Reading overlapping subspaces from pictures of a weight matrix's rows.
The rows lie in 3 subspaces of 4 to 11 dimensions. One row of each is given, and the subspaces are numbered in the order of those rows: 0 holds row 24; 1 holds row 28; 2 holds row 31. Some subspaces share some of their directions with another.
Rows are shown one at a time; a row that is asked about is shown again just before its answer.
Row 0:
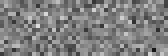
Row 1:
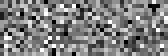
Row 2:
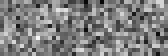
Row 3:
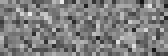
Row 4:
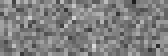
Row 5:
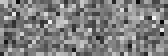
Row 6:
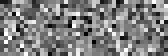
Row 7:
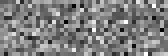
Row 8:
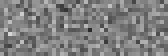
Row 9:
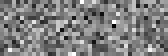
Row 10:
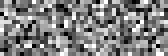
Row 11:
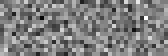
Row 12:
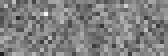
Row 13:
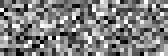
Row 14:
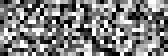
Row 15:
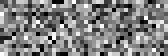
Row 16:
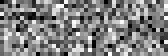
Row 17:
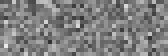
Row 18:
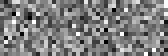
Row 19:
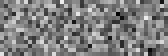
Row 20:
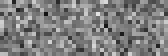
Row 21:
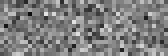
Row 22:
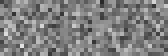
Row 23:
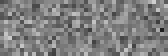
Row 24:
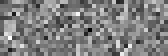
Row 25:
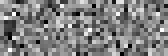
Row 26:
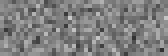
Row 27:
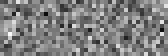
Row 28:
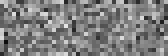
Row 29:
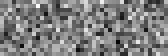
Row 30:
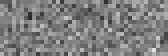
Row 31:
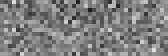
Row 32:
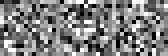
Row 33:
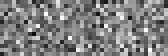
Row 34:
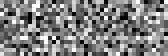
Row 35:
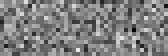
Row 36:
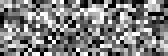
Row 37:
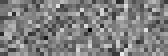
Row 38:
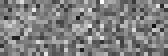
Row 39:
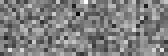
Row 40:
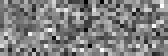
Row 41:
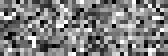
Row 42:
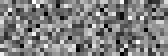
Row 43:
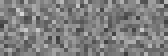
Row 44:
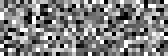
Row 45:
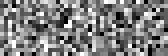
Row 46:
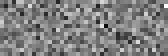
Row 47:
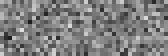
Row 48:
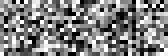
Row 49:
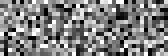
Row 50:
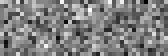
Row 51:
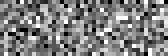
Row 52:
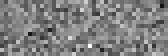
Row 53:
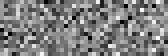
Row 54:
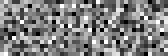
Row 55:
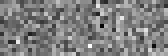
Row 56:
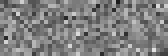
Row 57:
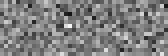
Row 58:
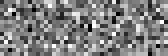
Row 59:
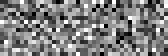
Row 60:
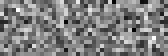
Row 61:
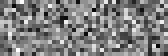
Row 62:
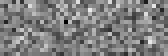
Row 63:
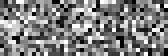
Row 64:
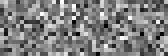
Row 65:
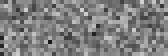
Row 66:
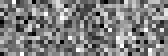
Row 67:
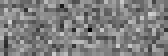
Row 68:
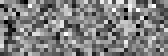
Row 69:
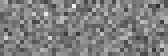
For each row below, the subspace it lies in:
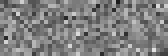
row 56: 2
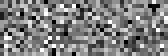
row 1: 1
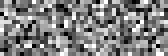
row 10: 2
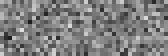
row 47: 1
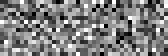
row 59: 1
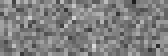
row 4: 2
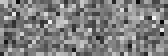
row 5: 1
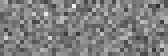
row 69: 1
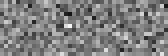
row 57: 2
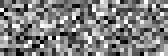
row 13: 2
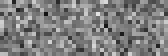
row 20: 2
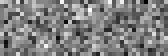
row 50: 2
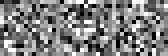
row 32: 2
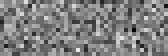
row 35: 2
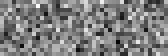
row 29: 0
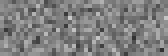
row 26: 1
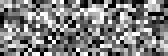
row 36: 2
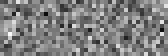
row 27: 2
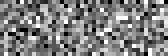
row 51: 2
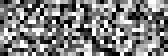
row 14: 1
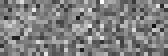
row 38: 0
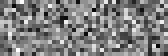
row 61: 2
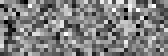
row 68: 2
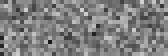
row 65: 2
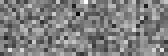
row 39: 1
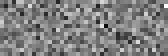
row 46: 2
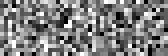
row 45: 2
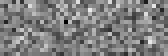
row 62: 2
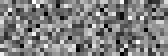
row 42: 0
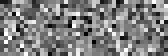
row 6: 1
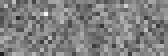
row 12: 1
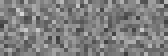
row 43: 2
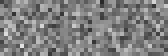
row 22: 1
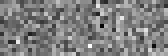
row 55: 0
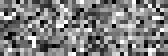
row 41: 2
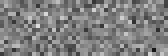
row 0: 1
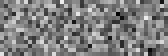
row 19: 2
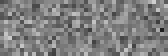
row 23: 1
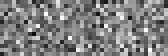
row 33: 0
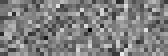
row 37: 0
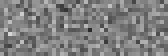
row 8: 2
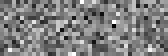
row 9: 1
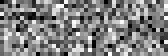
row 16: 1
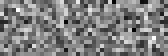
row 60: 2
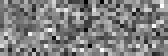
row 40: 0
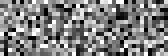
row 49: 1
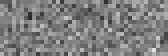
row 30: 2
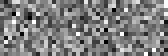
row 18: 1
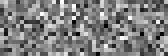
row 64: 1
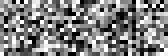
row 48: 1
